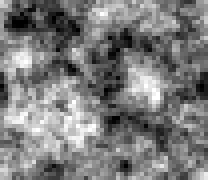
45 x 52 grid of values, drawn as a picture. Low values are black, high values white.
Mirror symmetry: none. Grain: blotchy. Histogram: bell-shaped. Ninth with the lowest average: top left. Odd rows or columns: none.
